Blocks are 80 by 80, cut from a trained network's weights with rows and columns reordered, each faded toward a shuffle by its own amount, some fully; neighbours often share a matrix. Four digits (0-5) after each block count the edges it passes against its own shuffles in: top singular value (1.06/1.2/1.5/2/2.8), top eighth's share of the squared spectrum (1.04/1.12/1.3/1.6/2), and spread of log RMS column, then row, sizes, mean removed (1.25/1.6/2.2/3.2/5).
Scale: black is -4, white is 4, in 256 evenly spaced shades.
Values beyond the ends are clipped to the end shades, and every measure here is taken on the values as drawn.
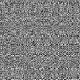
4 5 2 3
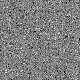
0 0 0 0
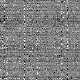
3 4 3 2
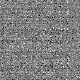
3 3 2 1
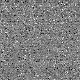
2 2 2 0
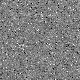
0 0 0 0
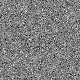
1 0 0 0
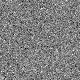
0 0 0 0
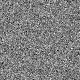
0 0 0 0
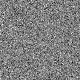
0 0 0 0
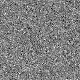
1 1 0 0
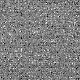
2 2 2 0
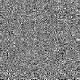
3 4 2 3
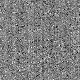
2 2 0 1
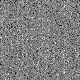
1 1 0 0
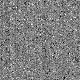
2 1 0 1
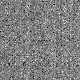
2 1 0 1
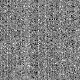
3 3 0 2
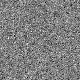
2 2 0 0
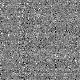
2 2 2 0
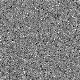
0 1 0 0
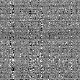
3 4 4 1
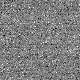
2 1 1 0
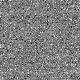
2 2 1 0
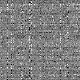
3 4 3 1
